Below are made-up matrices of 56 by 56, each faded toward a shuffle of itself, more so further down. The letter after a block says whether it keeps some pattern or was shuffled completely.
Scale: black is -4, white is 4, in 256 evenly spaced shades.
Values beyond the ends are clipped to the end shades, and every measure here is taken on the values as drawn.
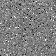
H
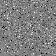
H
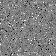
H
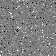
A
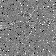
H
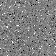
A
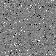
H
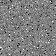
A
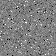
A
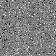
H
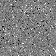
H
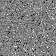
A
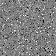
A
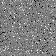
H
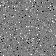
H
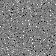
A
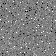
A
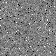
A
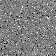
A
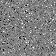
A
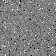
A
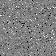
H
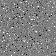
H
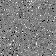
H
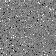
A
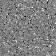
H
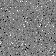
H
